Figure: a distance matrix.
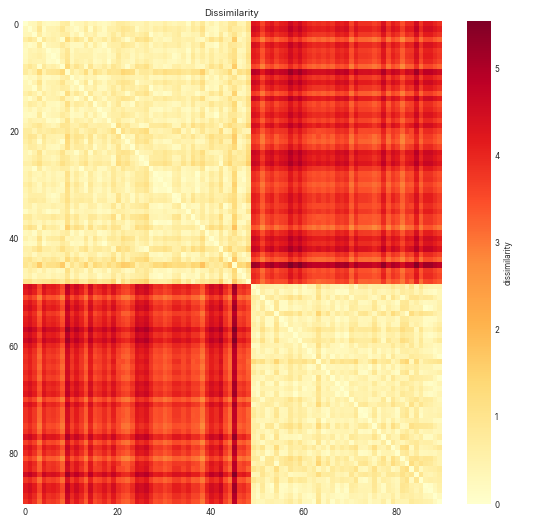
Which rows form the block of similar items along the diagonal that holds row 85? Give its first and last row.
49 to 89
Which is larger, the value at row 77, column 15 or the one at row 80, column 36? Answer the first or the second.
the first
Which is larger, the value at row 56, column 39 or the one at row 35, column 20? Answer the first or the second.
the first
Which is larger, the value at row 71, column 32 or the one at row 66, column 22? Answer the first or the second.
the first
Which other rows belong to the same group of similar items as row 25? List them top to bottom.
0, 1, 2, 3, 4, 5, 6, 7, 8, 9, 10, 11, 12, 13, 14, 15, 16, 17, 18, 19, 20, 21, 22, 23, 24, 26, 27, 28, 29, 30, 31, 32, 33, 34, 35, 36, 37, 38, 39, 40, 41, 42, 43, 44, 45, 46, 47, 48
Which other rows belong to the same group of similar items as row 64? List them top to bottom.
49, 50, 51, 52, 53, 54, 55, 56, 57, 58, 59, 60, 61, 62, 63, 65, 66, 67, 68, 69, 70, 71, 72, 73, 74, 75, 76, 77, 78, 79, 80, 81, 82, 83, 84, 85, 86, 87, 88, 89
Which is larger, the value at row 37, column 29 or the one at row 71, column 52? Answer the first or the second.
the second
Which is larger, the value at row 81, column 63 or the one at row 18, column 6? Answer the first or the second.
the first
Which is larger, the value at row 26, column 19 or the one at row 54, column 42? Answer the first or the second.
the second
